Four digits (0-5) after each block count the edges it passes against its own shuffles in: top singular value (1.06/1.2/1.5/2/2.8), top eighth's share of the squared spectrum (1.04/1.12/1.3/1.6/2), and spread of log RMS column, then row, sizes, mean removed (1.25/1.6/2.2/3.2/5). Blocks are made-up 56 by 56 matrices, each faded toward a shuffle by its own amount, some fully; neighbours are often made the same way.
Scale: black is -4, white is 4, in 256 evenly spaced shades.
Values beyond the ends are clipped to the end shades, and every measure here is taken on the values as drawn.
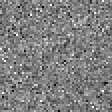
0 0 0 0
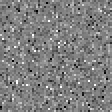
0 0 0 0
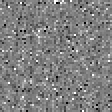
2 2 1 0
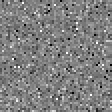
0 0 0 0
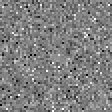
1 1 0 0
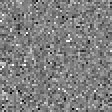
0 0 0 0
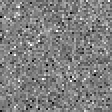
1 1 0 0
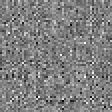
4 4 2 2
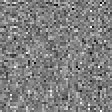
3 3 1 1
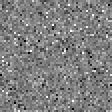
0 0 0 0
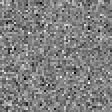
3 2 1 1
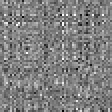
4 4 2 2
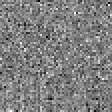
3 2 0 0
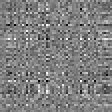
5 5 3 3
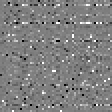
4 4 1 2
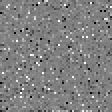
1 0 0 0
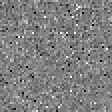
0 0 0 0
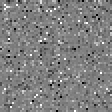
3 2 1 0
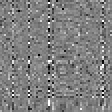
4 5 3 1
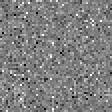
2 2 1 0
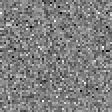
0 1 0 0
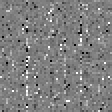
3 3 2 0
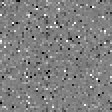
1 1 0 0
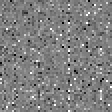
3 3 1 0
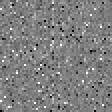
2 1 1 0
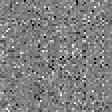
3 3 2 1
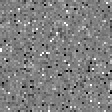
2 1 0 0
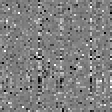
4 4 2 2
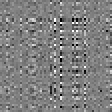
5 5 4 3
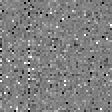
3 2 1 0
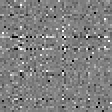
4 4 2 2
